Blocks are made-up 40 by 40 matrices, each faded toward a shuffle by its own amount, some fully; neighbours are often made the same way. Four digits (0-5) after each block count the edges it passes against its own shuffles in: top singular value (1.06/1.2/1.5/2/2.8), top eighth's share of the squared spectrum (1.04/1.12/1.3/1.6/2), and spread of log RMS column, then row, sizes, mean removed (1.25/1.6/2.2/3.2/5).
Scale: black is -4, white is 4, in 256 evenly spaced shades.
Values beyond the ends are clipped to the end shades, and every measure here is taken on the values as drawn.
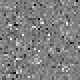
2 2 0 0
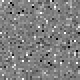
1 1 0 0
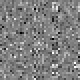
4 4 2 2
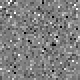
2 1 0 0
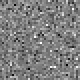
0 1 0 0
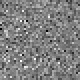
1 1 1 0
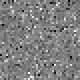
0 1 0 0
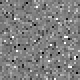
0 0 0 0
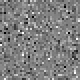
2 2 1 0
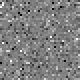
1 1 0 0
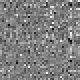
3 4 2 1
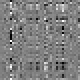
4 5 3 2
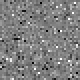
2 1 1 0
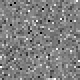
0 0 0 0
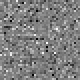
2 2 1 1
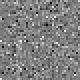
2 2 0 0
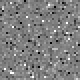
0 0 0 0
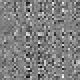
4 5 3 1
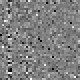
3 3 1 1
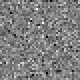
0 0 0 0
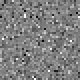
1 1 0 0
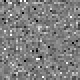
0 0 0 0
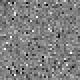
0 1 0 0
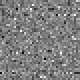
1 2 0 1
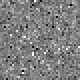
0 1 0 0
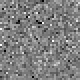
0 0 0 1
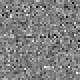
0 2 0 2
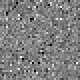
1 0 0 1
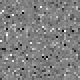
1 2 0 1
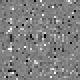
3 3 1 0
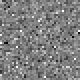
0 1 0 0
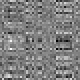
4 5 3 4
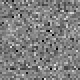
2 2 0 1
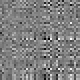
4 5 3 3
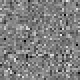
3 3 1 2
